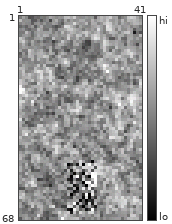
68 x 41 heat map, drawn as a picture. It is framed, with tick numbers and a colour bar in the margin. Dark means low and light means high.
There are no regular stripes. An odd patch, rougher than its surroundings, sits in the bottom middle. There is no overall slope. The bottom middle is the roughest part. No single row or column stands out from its neighbours.
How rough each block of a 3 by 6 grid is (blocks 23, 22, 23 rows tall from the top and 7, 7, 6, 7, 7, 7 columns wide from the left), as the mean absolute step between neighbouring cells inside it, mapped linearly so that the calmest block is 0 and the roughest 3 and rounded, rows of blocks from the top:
0 0 0 0 0 0
0 0 0 0 0 0
0 0 2 3 0 0
